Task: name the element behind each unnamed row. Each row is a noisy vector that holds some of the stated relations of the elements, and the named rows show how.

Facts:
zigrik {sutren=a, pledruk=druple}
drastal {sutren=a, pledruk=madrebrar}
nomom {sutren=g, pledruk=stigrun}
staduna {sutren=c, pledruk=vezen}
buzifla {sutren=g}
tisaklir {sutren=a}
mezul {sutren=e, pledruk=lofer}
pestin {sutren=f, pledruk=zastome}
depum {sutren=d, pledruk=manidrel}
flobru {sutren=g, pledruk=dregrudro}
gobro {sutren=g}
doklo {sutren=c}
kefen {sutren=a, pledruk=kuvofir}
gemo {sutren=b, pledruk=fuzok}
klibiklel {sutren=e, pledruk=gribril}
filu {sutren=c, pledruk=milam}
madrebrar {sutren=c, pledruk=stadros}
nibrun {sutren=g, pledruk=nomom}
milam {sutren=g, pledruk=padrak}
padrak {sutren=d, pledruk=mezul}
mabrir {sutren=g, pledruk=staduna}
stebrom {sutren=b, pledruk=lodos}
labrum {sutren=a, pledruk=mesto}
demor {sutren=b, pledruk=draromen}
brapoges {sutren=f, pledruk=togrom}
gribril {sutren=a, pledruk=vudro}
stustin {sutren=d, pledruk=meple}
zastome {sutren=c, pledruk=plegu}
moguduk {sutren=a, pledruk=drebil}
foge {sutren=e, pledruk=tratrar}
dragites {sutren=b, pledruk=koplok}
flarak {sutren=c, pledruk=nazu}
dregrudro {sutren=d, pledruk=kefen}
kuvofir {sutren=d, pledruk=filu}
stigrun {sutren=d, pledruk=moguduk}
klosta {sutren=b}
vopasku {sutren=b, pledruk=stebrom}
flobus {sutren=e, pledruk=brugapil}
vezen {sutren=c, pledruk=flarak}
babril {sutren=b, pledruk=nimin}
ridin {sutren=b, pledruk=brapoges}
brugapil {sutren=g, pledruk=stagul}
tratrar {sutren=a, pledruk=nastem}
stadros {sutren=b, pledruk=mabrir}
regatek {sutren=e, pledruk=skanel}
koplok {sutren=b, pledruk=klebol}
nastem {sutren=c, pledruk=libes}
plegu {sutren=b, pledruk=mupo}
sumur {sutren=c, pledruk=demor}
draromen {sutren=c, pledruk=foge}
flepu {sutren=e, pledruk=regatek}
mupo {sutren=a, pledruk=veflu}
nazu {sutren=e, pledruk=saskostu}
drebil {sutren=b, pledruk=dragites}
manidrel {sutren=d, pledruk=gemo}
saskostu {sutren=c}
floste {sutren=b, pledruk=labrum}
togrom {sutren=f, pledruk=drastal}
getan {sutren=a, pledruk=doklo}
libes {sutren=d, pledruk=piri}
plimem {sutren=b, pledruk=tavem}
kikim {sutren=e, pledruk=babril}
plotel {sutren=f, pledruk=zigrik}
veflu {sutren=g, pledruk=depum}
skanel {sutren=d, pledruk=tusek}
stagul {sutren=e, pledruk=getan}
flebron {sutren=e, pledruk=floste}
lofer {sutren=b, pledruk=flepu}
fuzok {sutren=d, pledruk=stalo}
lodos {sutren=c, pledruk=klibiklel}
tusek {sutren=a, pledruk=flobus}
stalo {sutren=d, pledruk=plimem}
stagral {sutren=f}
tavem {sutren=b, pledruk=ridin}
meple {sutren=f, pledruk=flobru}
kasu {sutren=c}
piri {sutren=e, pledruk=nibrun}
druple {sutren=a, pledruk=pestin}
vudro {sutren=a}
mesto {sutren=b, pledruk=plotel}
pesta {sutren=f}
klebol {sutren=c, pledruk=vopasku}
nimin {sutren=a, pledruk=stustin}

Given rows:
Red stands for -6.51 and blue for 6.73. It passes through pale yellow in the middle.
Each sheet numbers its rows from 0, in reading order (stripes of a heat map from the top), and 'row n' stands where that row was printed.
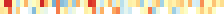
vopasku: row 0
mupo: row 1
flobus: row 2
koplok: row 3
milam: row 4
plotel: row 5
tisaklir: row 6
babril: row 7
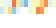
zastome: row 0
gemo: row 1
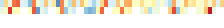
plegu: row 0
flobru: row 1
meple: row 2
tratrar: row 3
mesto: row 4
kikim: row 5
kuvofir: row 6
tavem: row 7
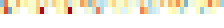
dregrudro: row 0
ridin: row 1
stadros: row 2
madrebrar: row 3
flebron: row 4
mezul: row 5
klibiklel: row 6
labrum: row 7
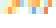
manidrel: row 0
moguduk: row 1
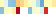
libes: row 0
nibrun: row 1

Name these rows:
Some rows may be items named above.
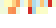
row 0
gemo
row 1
tusek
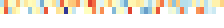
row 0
stustin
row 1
nomom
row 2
kefen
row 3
dragites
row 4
nibrun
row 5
tratrar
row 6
madrebrar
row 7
milam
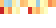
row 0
skanel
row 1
lofer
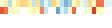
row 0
padrak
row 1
mabrir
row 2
nastem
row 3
plegu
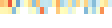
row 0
lodos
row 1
madrebrar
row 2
stagul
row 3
foge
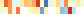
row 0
drebil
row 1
klebol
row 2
drastal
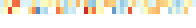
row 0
plegu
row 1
filu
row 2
mezul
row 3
skanel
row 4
piri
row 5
demor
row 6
draromen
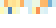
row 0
nimin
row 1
veflu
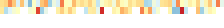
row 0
gribril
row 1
pestin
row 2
babril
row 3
stigrun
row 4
klosta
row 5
brugapil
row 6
drastal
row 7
getan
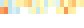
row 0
milam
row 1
nazu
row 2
floste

